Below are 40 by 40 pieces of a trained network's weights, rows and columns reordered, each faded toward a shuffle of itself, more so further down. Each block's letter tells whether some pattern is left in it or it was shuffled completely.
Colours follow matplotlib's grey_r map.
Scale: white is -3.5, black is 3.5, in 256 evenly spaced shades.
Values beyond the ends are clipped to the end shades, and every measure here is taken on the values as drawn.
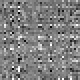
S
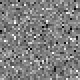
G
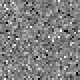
G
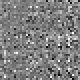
S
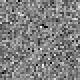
G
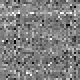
S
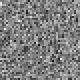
G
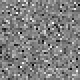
G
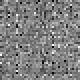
S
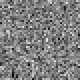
G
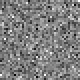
G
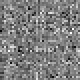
S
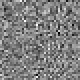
S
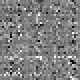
S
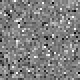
G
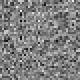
S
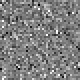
G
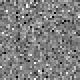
G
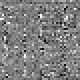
S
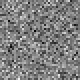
G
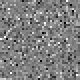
G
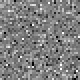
G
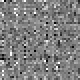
S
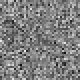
S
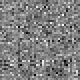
S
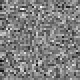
S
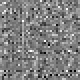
S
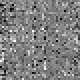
S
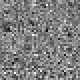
S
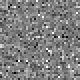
G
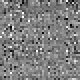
S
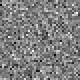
G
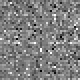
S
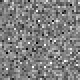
G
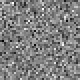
G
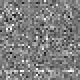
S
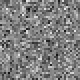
S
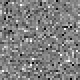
G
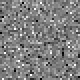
G
